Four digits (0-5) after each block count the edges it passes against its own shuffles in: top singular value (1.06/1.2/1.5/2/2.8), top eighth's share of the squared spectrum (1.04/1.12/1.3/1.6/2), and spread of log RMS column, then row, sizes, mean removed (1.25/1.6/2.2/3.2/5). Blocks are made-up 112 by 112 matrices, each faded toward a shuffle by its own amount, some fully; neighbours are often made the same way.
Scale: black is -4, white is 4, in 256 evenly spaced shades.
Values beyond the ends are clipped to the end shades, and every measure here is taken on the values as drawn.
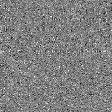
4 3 1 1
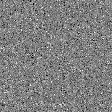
3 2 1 0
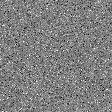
0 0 0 0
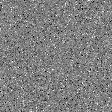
0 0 0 0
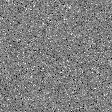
0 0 0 0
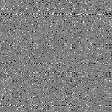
4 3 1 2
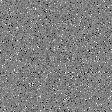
3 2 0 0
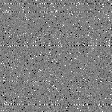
4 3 1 2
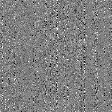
2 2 4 0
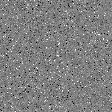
0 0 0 0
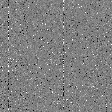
3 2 2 0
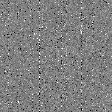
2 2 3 0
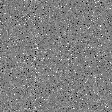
1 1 1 0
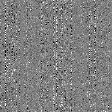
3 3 4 0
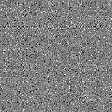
4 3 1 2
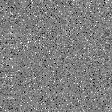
3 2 1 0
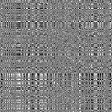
5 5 4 4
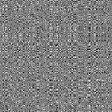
5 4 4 3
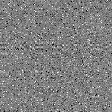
4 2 1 1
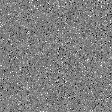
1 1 2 0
